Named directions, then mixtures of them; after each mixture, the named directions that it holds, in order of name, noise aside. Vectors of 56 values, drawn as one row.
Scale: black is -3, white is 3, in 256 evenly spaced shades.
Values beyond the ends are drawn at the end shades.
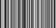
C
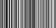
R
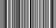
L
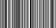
L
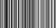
C, R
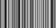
C, L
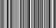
L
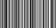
L, R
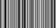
C, L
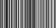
R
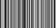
C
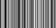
C, L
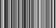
C, R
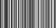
C, R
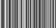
C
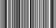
L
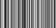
C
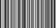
C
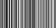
R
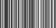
C, R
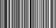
L, R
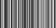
C, R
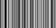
C, L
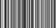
C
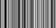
C, L
